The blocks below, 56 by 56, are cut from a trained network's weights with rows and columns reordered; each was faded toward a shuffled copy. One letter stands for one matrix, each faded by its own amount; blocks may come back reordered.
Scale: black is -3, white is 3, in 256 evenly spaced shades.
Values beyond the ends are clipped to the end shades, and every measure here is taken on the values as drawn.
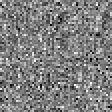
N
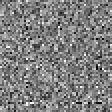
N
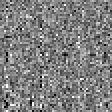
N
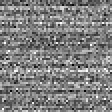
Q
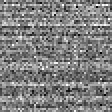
Q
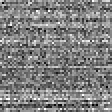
Q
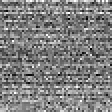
Q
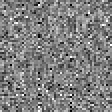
N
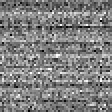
Q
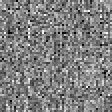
N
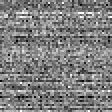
Q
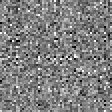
N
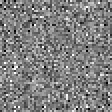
N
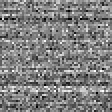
Q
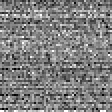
Q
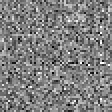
N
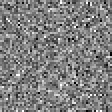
N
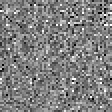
N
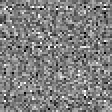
N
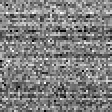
Q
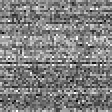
Q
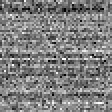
Q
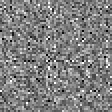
N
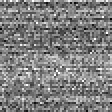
Q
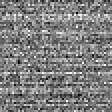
Q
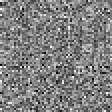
N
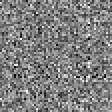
N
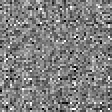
N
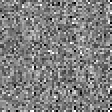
N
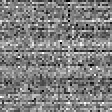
Q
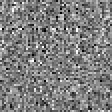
N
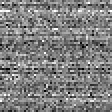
Q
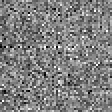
N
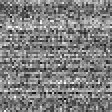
Q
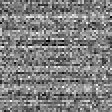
Q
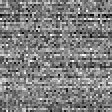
Q
